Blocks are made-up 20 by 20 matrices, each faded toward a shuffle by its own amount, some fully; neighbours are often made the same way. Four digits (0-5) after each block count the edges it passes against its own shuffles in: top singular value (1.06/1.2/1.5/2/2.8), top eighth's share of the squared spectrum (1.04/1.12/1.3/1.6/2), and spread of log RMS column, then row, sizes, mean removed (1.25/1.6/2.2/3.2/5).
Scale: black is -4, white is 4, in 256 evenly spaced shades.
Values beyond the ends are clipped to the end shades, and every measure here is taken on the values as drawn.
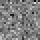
0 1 0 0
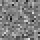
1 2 0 0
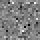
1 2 0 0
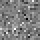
0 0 0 0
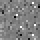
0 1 0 0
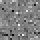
1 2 0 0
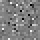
2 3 1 1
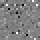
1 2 0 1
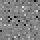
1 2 0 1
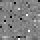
0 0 0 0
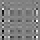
4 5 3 2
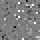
0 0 0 0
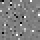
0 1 1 0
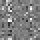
3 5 2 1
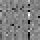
3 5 1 0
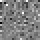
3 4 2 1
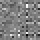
3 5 2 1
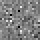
1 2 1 0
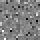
0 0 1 0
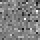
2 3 1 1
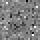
0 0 0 0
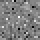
0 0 0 0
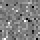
1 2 0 0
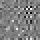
3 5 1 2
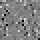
2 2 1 0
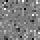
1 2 0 1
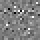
2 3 1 1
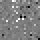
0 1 0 0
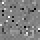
0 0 0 0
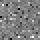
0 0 0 0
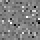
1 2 0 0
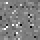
1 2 0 0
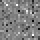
1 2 1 0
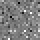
0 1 0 0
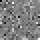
0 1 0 0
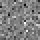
1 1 2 0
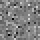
1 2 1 0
